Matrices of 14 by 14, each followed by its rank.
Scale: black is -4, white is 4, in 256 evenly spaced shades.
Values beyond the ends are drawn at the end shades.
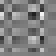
one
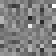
three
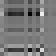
one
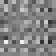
three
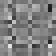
two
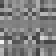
two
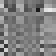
two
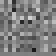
three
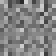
three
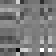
two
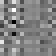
two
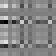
one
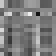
two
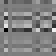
one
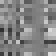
two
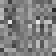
three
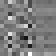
three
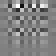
one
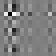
one
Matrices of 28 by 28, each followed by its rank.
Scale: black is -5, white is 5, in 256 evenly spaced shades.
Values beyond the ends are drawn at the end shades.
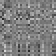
three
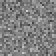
full rank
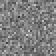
full rank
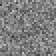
full rank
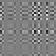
one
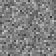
full rank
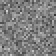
full rank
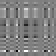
one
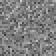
full rank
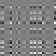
one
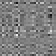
three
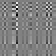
one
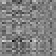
three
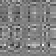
three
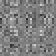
three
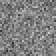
full rank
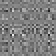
three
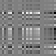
one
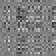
three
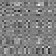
three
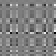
one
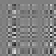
one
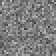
full rank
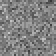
full rank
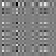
one
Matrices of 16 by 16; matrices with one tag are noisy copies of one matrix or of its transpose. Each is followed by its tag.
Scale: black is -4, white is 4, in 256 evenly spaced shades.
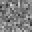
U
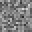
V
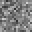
U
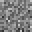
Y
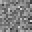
Y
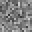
U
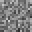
Y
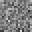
Y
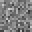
Y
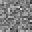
Y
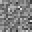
Y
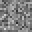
V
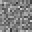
Y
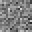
Y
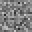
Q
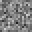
V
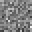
Y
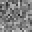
U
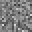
Q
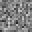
V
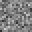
V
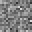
Y
